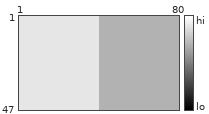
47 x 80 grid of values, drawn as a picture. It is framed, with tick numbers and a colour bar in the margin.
The table splits into one row of 2 panels. Panel 1,1: very high, flat. Panel 1,2: high, flat.
